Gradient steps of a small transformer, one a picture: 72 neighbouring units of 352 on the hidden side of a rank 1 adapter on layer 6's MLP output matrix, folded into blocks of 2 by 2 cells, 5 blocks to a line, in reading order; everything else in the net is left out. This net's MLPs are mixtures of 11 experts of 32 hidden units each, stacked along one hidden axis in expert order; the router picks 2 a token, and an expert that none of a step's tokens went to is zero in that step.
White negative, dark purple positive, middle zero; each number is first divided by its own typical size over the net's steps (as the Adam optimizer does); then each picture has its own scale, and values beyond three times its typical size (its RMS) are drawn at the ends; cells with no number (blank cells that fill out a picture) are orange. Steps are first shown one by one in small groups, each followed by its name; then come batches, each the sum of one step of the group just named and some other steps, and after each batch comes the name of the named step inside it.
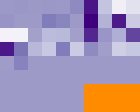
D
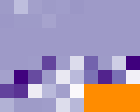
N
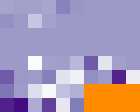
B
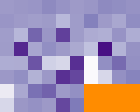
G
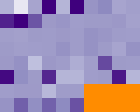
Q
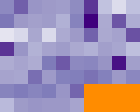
D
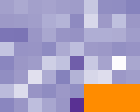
B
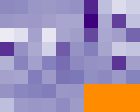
D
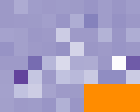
N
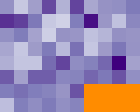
Q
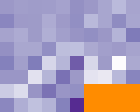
D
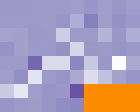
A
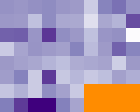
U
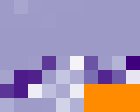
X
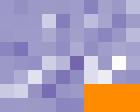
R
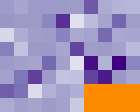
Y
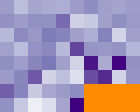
Y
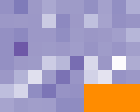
R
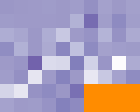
A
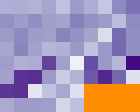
X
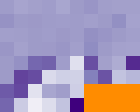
X
